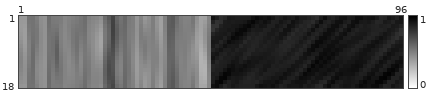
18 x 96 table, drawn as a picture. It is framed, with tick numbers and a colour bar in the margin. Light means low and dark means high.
The table splits into one row of 2 panels. Panel 1,1: middling, streaked downward. Panel 1,2: very high, slanting up to the right, faint in contrast.
